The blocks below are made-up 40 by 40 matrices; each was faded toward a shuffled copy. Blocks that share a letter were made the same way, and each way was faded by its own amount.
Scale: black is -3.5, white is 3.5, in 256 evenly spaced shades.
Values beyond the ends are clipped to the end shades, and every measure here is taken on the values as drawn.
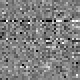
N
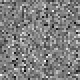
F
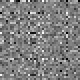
N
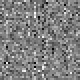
F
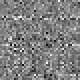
N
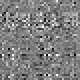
N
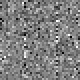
F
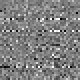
N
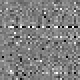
N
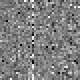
F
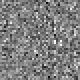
F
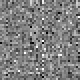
F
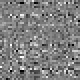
N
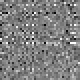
N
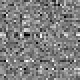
N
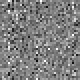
F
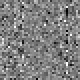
F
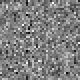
F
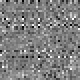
N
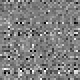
N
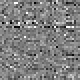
N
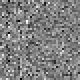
F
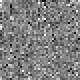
F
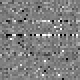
N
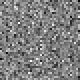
F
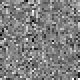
F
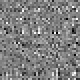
N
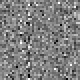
F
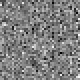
F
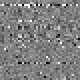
N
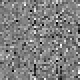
F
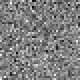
F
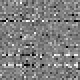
N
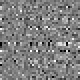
N
